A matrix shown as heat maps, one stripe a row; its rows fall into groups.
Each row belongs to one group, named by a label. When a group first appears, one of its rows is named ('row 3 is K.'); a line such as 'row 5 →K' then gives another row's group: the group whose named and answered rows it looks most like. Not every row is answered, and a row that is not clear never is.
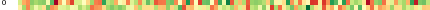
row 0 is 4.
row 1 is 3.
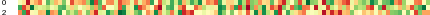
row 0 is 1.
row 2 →3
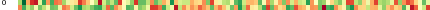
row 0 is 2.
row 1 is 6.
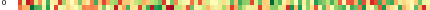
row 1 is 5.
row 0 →2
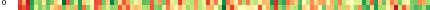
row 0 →5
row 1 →5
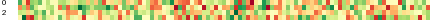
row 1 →6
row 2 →4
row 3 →2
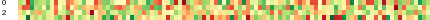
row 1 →5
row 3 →6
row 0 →4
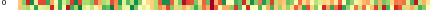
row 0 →3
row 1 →6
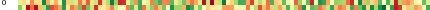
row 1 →1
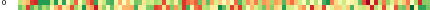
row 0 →2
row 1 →4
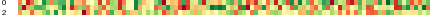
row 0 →2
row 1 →4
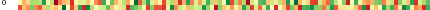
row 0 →4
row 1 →1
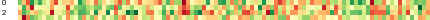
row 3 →5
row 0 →4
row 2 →6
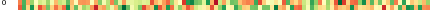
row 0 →1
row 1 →3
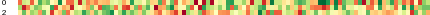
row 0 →2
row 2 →6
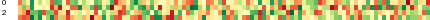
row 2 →5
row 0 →6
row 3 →5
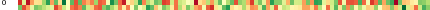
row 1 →4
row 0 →2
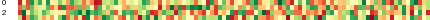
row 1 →1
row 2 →6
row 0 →5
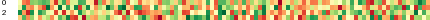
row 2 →4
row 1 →3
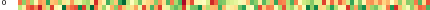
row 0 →3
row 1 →1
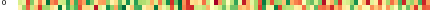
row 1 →3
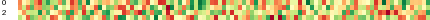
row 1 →1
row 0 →1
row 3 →3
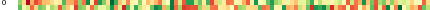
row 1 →2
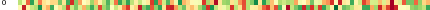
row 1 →5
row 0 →3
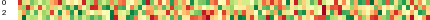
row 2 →6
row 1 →3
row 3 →6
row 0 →1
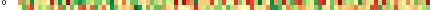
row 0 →6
